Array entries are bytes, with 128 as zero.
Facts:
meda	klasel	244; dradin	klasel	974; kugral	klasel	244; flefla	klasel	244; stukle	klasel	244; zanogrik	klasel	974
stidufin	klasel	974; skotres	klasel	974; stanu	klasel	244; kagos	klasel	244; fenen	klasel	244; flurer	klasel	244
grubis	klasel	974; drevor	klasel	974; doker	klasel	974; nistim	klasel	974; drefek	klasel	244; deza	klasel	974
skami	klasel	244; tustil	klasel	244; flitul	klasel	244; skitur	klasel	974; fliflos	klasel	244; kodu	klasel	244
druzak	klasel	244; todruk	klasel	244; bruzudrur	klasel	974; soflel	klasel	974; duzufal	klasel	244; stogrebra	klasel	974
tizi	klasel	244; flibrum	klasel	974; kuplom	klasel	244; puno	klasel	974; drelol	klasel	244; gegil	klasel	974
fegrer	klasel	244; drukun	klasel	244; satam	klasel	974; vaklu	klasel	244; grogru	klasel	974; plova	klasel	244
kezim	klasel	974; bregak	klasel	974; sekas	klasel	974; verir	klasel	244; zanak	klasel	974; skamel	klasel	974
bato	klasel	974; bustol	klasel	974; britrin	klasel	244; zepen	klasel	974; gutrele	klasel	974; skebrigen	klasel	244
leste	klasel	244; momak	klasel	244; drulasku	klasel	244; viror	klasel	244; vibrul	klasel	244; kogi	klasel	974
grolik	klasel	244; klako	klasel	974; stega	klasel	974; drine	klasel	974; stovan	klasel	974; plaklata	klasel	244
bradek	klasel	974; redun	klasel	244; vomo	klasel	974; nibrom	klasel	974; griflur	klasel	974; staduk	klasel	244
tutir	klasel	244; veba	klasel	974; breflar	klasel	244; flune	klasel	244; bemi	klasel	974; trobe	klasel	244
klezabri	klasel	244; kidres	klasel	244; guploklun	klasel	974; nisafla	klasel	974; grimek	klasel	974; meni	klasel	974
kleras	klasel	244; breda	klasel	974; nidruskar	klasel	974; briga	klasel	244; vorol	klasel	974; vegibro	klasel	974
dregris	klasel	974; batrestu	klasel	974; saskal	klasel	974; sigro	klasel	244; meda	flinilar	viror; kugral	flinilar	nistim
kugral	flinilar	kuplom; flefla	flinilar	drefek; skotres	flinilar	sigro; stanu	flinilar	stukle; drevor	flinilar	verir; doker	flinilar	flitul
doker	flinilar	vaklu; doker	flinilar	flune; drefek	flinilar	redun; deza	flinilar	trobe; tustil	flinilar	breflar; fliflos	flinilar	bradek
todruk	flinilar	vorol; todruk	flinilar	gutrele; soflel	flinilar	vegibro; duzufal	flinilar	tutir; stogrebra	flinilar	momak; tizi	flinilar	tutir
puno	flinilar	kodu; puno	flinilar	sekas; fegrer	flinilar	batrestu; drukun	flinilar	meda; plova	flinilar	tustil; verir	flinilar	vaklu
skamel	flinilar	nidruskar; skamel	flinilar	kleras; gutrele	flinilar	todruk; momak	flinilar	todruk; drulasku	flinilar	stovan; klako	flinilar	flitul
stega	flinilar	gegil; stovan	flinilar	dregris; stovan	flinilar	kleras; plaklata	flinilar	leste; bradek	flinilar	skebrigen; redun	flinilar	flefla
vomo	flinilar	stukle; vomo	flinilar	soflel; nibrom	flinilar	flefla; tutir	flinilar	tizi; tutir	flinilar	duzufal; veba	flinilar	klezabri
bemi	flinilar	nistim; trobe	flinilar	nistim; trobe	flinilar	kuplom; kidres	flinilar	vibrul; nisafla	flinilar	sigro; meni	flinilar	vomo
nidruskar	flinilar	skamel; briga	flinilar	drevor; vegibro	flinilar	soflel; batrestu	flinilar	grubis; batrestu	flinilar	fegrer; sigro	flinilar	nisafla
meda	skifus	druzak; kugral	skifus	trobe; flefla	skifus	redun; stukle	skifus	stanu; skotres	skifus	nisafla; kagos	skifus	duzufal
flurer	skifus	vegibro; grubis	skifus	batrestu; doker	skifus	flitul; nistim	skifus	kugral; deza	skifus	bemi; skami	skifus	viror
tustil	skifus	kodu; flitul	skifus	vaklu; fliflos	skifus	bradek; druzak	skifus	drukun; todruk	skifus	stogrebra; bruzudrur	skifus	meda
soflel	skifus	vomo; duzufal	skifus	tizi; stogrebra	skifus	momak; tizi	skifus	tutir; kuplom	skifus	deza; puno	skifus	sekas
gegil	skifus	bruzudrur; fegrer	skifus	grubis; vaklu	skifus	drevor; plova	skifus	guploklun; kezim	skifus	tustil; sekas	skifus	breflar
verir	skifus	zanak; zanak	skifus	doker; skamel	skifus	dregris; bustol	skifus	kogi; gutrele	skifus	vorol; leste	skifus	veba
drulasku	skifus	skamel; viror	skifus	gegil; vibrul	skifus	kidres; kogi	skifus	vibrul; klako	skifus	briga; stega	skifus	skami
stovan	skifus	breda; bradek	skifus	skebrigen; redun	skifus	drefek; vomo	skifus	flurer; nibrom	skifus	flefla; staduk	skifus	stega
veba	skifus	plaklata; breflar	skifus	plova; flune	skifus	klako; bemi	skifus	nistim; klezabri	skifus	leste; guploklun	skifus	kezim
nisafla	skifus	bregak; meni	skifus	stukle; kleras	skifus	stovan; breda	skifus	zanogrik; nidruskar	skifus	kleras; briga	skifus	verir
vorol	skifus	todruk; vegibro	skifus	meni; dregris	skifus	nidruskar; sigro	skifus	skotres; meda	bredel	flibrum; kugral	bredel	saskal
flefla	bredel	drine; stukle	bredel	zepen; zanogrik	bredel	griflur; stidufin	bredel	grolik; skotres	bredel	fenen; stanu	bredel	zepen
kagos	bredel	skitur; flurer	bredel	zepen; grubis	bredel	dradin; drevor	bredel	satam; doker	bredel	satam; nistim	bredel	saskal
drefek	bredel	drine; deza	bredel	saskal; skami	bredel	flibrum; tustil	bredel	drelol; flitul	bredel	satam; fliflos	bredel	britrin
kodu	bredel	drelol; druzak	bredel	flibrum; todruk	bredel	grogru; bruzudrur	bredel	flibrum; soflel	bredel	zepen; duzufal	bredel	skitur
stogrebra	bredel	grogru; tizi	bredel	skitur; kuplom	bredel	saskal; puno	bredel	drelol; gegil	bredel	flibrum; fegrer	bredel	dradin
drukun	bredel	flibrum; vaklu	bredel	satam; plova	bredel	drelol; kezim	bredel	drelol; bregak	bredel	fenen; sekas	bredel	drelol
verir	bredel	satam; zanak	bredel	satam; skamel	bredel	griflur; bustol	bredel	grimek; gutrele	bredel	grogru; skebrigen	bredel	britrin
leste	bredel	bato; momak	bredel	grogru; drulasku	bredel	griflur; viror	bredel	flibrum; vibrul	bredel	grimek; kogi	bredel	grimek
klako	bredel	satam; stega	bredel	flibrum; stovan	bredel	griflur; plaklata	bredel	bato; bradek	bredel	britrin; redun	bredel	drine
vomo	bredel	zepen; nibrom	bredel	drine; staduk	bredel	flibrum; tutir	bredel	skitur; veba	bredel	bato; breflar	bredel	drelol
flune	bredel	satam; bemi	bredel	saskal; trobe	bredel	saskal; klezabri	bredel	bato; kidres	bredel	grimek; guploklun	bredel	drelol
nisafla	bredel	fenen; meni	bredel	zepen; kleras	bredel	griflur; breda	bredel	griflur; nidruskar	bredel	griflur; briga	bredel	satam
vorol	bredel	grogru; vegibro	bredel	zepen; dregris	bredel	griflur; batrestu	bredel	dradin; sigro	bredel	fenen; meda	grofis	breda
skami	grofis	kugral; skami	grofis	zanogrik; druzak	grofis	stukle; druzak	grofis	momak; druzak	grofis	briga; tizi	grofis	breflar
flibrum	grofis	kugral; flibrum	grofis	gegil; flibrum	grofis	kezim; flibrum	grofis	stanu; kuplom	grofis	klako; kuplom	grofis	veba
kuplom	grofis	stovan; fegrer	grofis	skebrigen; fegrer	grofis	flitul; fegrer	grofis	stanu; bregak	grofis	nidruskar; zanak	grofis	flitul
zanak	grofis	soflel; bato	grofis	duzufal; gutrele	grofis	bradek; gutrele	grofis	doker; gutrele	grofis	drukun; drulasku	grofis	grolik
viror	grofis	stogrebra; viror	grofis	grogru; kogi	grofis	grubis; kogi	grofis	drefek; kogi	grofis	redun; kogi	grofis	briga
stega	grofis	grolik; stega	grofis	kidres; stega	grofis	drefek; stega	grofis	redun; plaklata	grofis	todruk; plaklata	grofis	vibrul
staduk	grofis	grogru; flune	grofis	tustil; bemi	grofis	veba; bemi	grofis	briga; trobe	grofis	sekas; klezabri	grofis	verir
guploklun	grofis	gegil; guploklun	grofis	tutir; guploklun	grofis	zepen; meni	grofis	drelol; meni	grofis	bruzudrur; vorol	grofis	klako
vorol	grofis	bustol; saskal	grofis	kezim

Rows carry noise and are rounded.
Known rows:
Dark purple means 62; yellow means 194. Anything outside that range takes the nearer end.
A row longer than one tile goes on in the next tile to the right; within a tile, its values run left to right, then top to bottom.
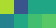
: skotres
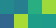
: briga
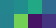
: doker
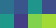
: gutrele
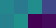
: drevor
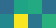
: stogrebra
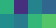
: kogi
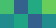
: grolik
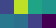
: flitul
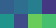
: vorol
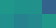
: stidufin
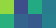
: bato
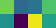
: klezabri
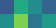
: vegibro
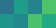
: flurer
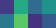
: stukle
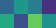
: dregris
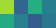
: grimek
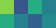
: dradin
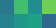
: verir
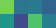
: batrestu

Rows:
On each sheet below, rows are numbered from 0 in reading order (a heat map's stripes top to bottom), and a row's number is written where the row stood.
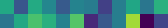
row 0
klako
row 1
stovan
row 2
drukun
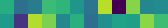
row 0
staduk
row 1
plaklata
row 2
breflar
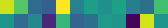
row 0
gegil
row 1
flibrum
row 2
leste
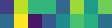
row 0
stanu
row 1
tutir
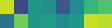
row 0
veba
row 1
fliflos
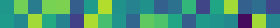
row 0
skami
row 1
sigro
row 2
skamel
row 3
viror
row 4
grubis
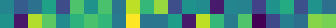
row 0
kuplom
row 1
todruk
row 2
kugral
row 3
sekas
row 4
druzak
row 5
bustol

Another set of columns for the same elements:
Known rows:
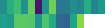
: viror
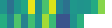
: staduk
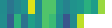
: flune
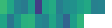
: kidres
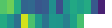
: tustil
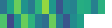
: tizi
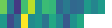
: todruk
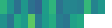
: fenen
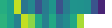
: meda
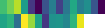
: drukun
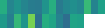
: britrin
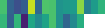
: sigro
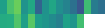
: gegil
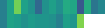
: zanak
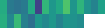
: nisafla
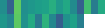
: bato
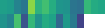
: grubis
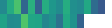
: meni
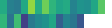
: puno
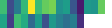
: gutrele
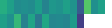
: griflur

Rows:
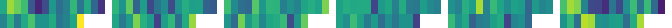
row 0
flitul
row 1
trobe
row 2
leste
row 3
stogrebra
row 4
bemi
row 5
kodu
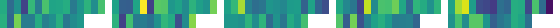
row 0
skotres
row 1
fegrer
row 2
doker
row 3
soflel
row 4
zanogrik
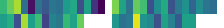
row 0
drevor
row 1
momak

